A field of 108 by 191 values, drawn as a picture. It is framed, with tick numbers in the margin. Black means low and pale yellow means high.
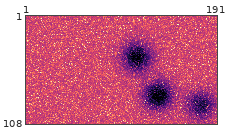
Mirror symmetry: none. Ninth with the lowest average: bottom right. Dips: three.
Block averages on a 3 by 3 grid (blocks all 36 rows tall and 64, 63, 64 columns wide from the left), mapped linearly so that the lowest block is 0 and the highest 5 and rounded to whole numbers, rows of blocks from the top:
545
524
540
